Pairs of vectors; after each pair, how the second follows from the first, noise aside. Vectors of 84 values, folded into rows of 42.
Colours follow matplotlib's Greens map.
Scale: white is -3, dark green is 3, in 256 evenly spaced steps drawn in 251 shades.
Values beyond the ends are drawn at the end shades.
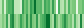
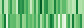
shuffled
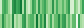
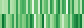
shuffled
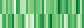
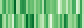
negated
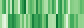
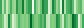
shuffled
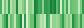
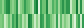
shuffled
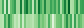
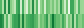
negated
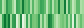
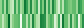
shuffled
